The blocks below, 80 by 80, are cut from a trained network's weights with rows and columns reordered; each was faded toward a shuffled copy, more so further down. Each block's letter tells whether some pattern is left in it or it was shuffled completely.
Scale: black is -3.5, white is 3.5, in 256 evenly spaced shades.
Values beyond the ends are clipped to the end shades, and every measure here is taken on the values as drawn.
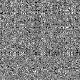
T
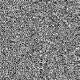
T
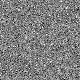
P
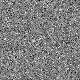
P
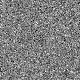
P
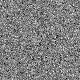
P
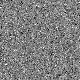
P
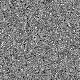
P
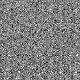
T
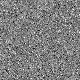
P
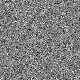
P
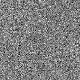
T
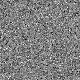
P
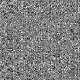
T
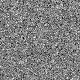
P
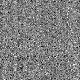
T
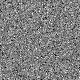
P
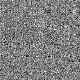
T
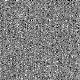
T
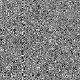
T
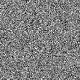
T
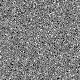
P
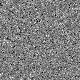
P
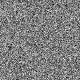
P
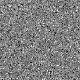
T
